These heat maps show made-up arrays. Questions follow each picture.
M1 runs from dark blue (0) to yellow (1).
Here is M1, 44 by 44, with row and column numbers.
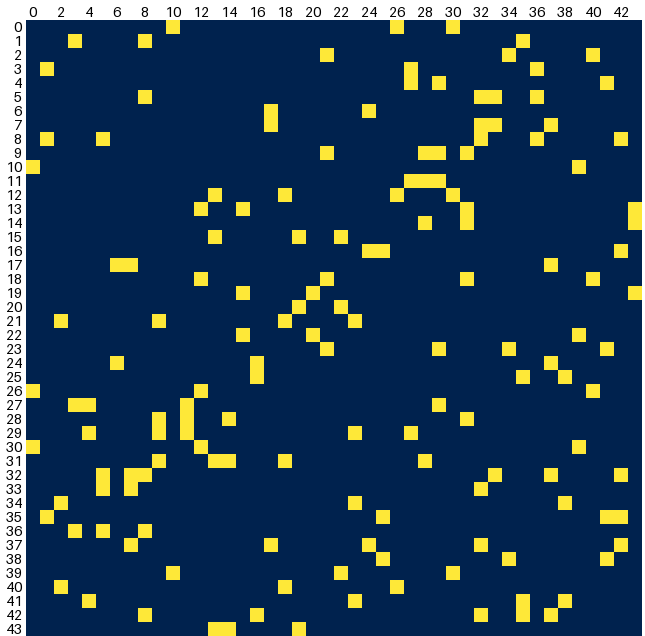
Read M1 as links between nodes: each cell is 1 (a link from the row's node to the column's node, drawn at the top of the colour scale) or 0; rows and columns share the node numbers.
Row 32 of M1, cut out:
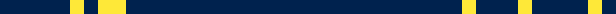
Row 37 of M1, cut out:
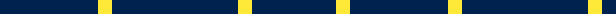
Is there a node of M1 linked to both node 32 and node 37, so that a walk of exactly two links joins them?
yes
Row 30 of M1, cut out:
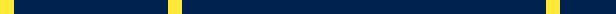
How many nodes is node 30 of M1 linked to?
3
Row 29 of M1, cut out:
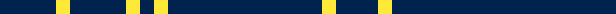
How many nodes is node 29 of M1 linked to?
5
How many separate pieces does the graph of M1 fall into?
1
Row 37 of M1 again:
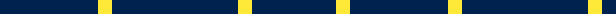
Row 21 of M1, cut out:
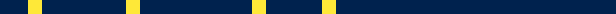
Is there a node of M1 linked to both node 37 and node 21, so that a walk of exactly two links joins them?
no
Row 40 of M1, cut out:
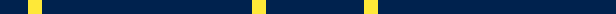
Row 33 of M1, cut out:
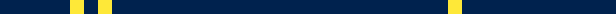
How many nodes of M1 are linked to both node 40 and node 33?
0
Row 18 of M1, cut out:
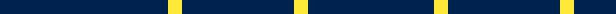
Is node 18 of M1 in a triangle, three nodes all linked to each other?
no
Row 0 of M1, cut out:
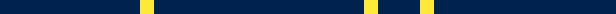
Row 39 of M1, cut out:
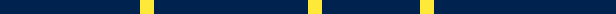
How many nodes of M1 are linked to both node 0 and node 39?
2
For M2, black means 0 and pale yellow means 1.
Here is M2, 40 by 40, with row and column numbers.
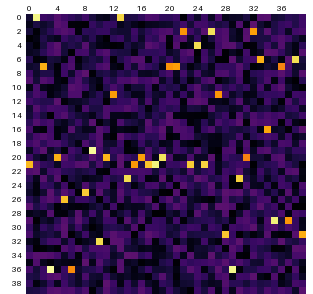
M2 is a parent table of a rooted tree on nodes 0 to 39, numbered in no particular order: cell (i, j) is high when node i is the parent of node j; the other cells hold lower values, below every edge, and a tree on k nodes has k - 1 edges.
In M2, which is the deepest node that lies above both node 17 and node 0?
21
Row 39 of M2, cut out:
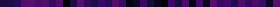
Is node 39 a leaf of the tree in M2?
yes
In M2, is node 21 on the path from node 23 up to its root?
yes
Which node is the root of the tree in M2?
7
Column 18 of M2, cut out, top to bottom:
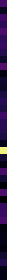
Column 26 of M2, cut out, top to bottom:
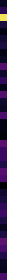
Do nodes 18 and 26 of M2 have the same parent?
no
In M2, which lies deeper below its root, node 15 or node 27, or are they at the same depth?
node 27
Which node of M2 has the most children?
21
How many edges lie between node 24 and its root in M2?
3
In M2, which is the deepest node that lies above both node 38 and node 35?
36
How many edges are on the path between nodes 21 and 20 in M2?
2
